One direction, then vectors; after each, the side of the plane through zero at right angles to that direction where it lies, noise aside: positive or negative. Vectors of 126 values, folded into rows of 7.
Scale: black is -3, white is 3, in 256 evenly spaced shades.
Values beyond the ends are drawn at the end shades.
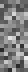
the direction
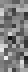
negative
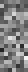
positive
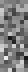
negative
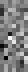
positive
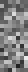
positive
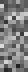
positive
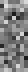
negative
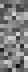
positive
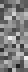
positive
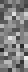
positive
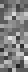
positive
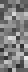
positive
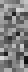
negative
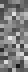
positive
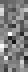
negative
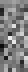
positive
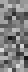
negative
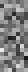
negative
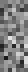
positive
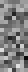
negative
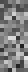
positive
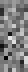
positive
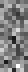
negative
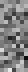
negative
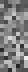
positive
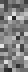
positive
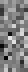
positive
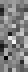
positive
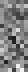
negative
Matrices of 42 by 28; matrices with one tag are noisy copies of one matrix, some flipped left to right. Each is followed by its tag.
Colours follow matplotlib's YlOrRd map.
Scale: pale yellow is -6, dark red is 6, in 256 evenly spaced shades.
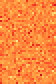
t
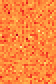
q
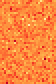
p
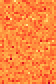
p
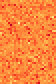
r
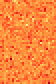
p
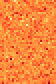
p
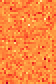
p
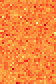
r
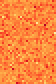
r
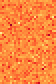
r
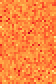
t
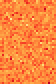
p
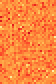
t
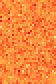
t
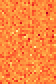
q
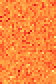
t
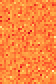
t
